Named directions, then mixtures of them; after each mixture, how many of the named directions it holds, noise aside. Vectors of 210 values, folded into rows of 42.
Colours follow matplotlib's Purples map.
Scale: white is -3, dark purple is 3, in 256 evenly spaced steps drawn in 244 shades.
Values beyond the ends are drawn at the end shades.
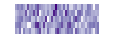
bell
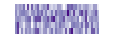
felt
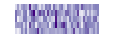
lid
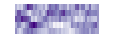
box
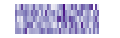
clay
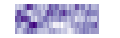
one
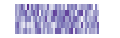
three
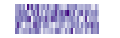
three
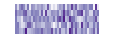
two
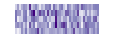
one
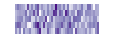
one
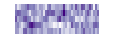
two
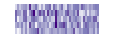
one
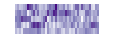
three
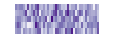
two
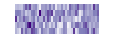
three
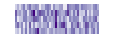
two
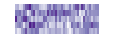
two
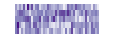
two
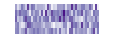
three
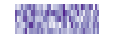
three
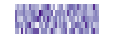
three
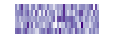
two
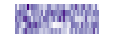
three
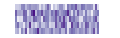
three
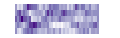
one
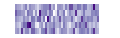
one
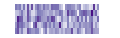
three
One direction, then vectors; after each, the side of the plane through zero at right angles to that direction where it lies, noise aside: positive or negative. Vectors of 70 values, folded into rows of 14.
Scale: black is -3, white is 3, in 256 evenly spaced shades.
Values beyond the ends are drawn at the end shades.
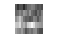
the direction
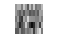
negative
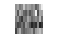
negative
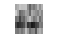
negative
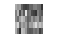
positive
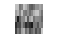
negative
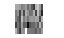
negative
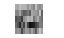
negative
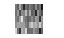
positive
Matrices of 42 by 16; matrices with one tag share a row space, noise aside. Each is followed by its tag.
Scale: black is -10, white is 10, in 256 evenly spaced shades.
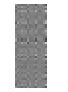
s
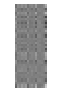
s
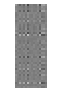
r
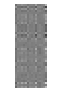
s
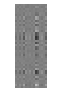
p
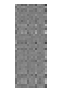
s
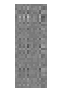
r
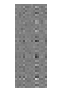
p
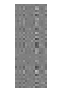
p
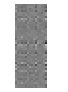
s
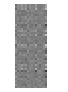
s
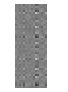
p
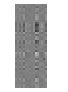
p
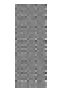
s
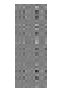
p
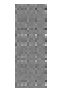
s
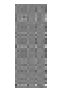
s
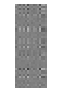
r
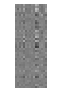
p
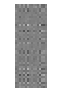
r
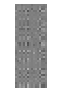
r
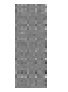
s
